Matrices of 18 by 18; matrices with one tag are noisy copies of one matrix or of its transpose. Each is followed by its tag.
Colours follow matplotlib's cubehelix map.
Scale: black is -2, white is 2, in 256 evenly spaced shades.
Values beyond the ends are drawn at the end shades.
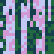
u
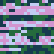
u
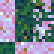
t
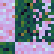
t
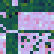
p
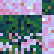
t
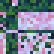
p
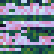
u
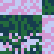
t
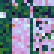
p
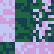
t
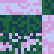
t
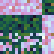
t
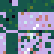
p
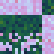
t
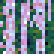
u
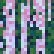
u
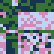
p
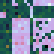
p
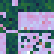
p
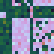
p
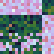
t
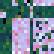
p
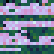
u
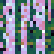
u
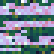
u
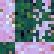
t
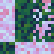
t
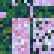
p
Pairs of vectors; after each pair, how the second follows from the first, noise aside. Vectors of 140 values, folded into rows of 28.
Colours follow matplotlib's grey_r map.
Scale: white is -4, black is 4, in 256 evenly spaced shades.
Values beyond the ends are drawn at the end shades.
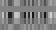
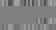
partly zeroed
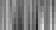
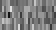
shuffled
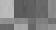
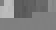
partly zeroed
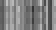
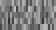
shuffled
